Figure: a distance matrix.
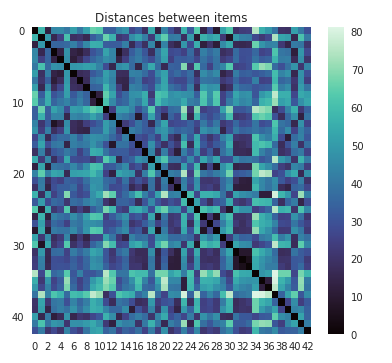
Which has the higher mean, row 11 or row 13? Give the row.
11
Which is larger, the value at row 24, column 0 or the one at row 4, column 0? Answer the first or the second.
the second
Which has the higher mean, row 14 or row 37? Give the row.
37
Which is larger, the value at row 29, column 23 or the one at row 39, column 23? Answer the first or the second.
the second
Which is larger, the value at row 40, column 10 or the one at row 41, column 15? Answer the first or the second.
the second
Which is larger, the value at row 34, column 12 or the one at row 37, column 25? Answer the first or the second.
the second
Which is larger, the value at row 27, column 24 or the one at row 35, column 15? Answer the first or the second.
the second
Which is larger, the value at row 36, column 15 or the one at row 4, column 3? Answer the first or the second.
the first
